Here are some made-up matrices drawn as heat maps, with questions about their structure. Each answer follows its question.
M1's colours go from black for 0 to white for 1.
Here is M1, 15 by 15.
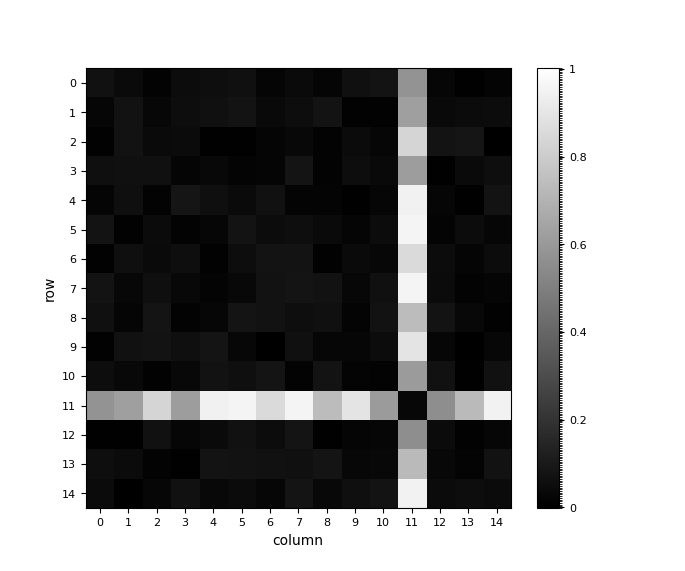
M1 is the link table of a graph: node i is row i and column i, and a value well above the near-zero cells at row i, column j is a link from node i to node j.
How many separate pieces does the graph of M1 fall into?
1
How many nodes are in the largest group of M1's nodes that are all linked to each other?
2
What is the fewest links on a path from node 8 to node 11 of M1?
1
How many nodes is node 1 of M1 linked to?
1
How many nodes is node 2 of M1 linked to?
1
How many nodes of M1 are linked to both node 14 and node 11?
0
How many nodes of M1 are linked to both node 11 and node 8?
0
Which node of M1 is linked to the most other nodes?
node 11
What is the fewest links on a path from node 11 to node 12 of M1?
1
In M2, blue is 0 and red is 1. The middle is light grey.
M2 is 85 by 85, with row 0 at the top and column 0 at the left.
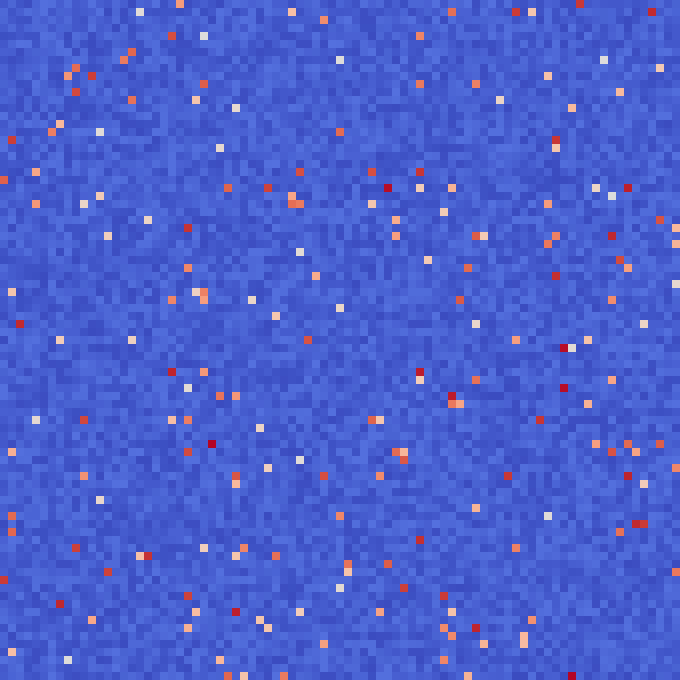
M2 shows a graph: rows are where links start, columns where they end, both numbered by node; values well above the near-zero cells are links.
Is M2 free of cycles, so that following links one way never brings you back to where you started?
no
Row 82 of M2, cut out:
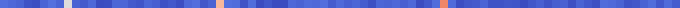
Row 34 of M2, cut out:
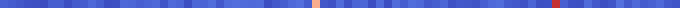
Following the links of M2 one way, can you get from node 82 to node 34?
yes
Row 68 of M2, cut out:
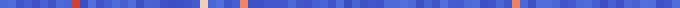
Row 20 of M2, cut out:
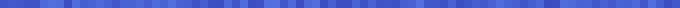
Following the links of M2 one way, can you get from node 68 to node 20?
no
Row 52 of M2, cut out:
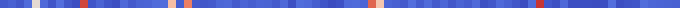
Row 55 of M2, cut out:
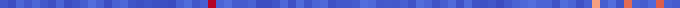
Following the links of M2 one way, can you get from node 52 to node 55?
yes
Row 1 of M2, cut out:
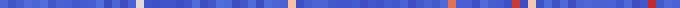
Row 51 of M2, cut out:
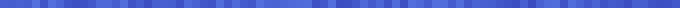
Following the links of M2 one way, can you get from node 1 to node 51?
no
